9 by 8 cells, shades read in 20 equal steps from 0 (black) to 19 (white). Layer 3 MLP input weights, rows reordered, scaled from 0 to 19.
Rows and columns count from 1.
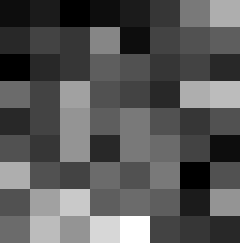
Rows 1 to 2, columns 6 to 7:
4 9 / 5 6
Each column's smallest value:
0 2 0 1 1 3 0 1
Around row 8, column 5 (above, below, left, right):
6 19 7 7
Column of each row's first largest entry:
8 4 4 8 3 3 1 3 5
